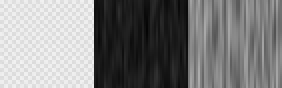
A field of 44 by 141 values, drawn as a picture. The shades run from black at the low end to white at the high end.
The table splits into one row of 3 panels. Panel 1,1: very high, checkered, faint in contrast. Panel 1,2: very low, streaked downward, faint in contrast. Panel 1,3: middling, streaked downward.
